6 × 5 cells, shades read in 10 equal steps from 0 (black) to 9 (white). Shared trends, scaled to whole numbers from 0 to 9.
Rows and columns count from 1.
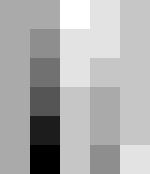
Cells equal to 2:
0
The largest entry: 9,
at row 1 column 3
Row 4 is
6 3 7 6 7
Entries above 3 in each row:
5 5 5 4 4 4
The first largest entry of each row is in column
3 3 3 3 3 5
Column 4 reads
8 8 7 6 6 5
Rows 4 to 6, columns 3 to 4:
7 6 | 7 6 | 7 5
